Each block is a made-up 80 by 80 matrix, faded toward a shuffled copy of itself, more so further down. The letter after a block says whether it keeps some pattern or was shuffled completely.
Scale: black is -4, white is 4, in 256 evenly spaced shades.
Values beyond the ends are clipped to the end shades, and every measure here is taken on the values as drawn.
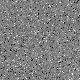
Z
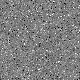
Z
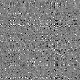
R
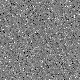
Z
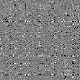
R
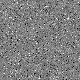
Z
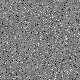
Z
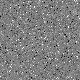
Z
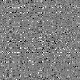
R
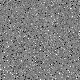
Z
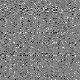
R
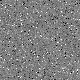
Z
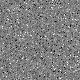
Z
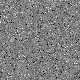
Z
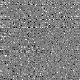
R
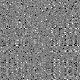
R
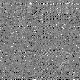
R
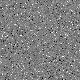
Z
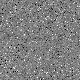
Z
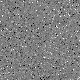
Z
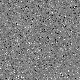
Z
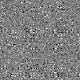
R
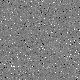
Z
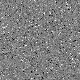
Z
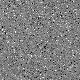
Z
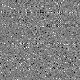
R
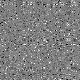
R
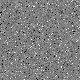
Z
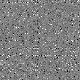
R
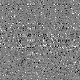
R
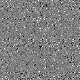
R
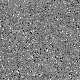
Z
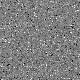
Z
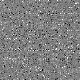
R
